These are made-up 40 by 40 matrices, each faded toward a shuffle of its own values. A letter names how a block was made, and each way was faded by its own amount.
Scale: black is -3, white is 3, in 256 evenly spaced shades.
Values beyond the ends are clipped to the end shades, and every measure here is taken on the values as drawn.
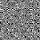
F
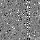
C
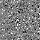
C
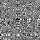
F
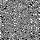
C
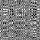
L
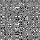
F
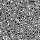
C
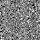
C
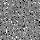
C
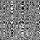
L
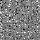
C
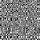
L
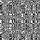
L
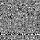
F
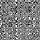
L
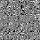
F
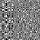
L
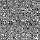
F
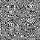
F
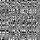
L
